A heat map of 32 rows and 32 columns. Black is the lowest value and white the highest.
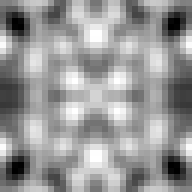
No lone cell stands out from its neighbours. There is no seam. It mirrors both left to right and top to bottom. No single row or column stands out from its neighbours.
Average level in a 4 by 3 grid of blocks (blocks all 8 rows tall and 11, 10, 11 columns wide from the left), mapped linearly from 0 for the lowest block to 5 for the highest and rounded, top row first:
050 / 242 / 242 / 050
